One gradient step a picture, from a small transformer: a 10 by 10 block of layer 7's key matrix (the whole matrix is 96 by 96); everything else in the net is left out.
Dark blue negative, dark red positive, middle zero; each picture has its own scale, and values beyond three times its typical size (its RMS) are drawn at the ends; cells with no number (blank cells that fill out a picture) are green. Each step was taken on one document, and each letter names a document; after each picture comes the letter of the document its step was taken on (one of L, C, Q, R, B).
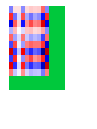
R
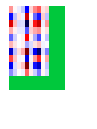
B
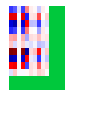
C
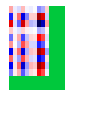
B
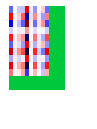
R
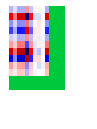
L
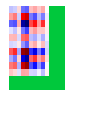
C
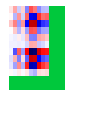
C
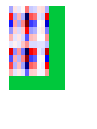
C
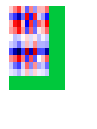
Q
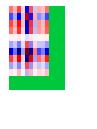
L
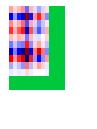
L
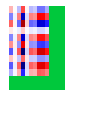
R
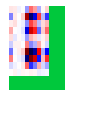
L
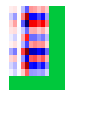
B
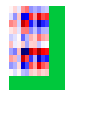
C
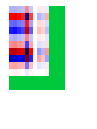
L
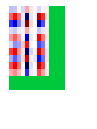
B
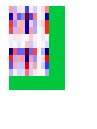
Q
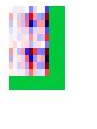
C
